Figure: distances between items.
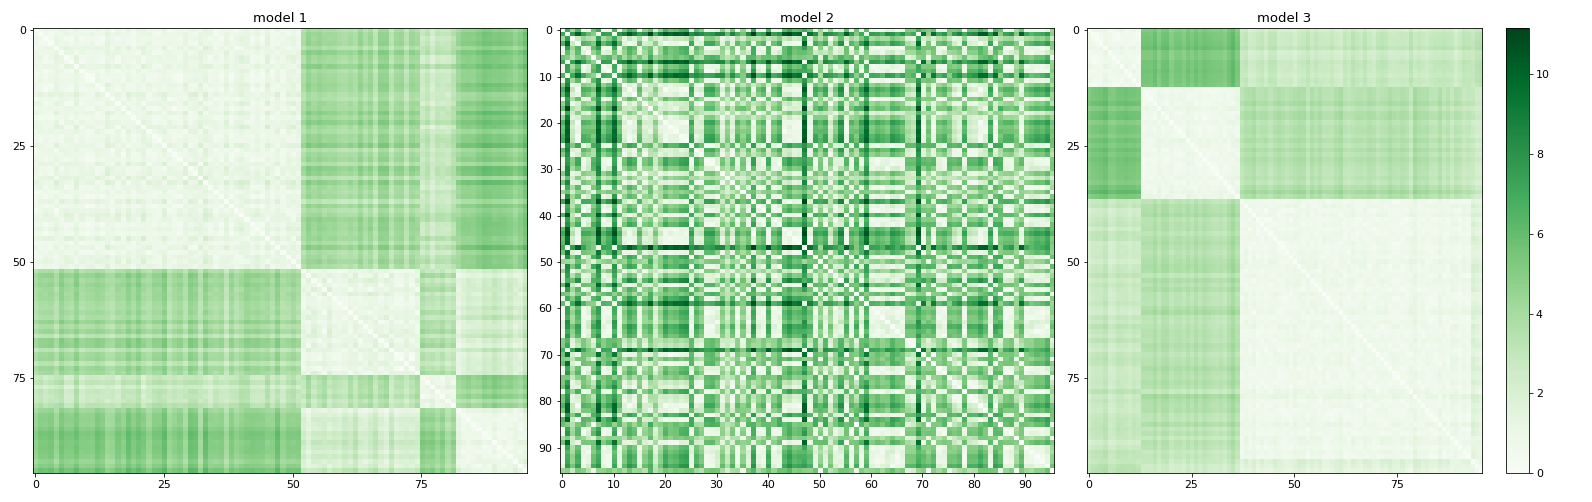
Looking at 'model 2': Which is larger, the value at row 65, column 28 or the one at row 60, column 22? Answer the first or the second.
the second
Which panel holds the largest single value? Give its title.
model 2
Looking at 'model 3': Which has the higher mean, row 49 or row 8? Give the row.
8
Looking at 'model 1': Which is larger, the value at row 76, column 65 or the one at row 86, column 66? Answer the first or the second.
the first
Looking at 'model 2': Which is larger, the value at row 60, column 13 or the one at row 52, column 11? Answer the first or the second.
the first
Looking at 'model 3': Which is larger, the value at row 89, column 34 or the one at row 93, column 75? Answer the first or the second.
the first
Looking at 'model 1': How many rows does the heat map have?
96
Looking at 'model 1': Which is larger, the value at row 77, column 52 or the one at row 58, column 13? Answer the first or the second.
the second
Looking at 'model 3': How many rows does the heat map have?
96
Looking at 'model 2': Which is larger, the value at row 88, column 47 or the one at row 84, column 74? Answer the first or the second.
the second
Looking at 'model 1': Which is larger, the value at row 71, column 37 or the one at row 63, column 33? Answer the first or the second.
the second
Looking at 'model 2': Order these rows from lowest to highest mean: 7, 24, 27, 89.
27, 89, 24, 7
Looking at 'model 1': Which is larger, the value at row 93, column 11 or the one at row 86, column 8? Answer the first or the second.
the second
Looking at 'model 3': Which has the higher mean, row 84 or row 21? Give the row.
21
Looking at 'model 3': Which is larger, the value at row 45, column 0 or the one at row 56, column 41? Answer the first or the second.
the first
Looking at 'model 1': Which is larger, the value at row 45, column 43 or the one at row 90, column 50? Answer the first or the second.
the second
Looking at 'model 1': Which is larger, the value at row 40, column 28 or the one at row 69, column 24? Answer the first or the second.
the second
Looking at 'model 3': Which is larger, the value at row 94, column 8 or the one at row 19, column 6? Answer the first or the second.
the second
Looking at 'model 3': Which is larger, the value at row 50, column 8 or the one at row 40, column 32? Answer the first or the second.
the second
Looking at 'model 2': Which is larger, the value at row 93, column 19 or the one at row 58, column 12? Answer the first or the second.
the second
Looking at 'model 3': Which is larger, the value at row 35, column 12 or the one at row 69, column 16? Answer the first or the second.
the first
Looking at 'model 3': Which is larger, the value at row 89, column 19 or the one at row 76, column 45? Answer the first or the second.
the first
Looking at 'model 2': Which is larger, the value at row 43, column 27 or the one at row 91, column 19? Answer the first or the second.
the second
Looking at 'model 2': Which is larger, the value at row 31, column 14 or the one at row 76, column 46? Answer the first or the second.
the second
